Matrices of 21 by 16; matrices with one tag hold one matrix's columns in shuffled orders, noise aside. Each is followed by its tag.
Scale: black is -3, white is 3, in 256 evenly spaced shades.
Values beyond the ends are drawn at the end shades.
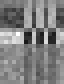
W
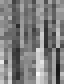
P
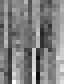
P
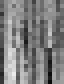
P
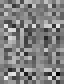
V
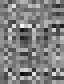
V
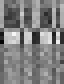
W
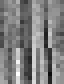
P
